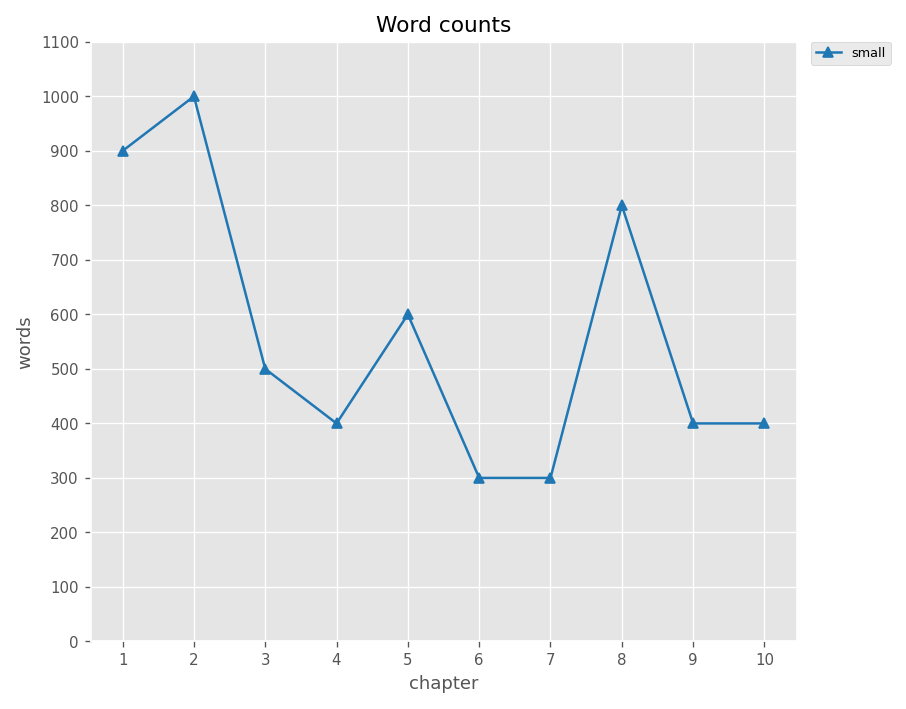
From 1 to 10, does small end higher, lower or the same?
lower
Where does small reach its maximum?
2
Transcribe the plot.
Title: Word counts
x-axis: chapter, ticks 1 2 3 4 5 6 7 8 9 10
y-axis: words, ticks 0 100 200 300 400 500 600 700 800 900 1000 1100
Legend: small
Values:
small: 900 1000 500 400 600 300 300 800 400 400
